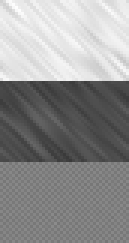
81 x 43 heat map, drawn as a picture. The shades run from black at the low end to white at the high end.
It is made of 3 by 1 panels. Panel 1,1: very high, slanting down to the right, faint in contrast. Panel 2,1: low, slanting down to the right, faint in contrast. Panel 3,1: middling, checkered, faint in contrast.
